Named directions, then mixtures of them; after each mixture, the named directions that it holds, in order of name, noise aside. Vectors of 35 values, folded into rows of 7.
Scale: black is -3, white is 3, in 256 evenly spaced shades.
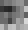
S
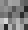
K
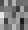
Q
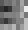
K, S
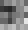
S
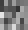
Q, S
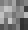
Q, S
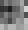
S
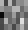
Q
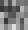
Q, S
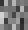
Q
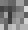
S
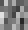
Q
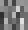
Q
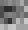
S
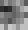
S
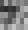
Q, S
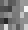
K, S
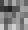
Q, S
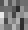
Q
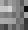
K, S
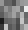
K, Q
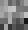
K, S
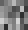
K, Q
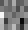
Q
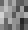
Q, S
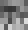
K, S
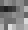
S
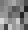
K, Q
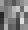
K, Q
